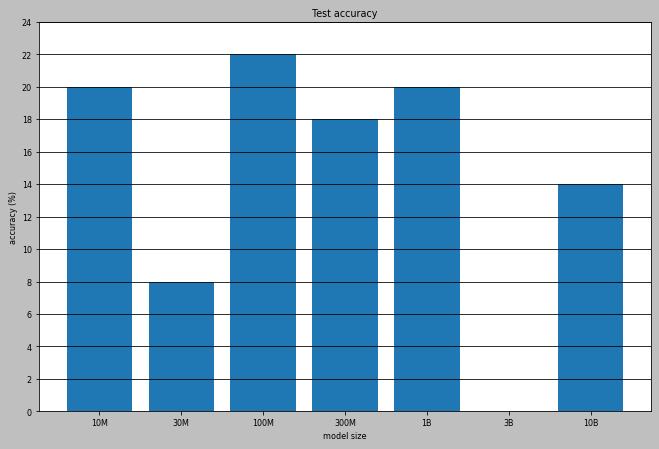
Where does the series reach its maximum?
100M
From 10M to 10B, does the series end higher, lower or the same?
lower
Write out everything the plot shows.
Title: Test accuracy
x-axis: model size, ticks 10M 30M 100M 300M 1B 3B 10B
y-axis: accuracy (%), ticks 0 2 4 6 8 10 12 14 16 18 20 22 24
Values:
20 8 22 18 20 0 14
